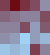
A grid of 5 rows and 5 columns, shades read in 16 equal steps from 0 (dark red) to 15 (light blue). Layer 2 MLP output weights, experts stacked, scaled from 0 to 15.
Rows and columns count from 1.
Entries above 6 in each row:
1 4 3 5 4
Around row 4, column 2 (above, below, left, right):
9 13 10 15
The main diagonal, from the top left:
4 8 5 11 9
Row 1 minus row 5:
-10 -13 -11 1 1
